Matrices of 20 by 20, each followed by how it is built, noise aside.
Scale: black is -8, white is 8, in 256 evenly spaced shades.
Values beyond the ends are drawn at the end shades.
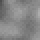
smooth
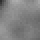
smooth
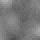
smooth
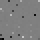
sparse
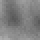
smooth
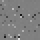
sparse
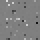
sparse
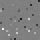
sparse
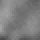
smooth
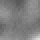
smooth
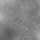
smooth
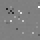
sparse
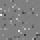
sparse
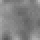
smooth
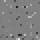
sparse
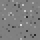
sparse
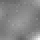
smooth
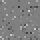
sparse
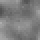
smooth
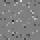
sparse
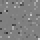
sparse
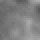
smooth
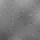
smooth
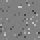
sparse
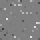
sparse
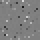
sparse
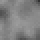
smooth
